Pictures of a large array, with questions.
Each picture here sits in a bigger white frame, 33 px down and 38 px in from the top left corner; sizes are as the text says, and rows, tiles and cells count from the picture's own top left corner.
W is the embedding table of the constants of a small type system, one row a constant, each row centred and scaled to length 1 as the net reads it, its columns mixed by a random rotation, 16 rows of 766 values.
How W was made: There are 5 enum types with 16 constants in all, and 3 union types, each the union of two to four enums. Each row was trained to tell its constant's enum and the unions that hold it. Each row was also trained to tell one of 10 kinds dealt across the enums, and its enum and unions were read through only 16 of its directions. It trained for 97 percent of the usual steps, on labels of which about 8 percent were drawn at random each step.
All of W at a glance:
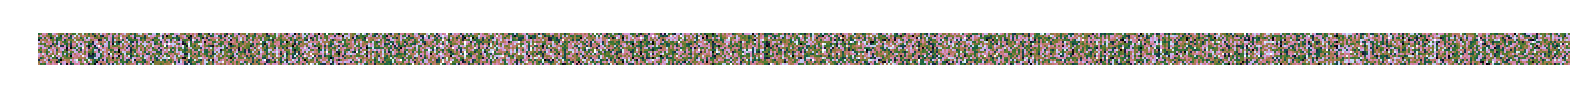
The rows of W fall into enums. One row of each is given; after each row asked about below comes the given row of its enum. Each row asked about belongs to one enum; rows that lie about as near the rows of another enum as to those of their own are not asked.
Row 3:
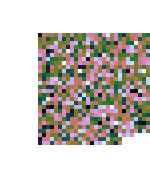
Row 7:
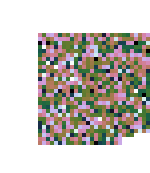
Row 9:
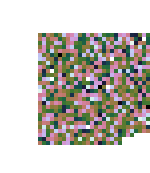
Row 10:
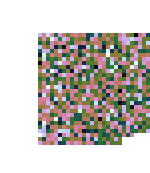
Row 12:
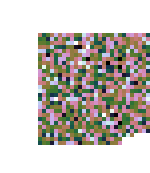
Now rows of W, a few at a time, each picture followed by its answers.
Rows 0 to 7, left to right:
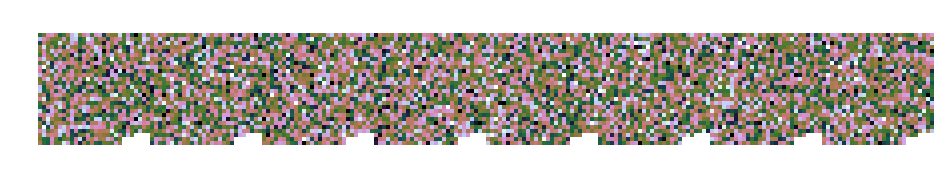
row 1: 3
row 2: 3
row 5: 12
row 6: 10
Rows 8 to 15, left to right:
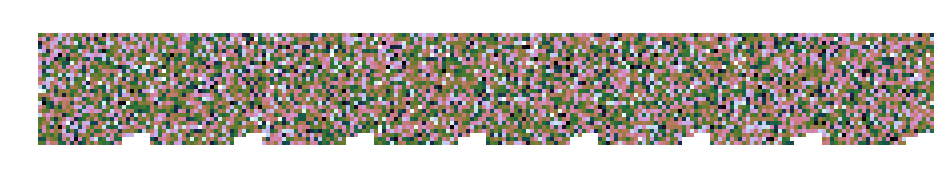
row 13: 3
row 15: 10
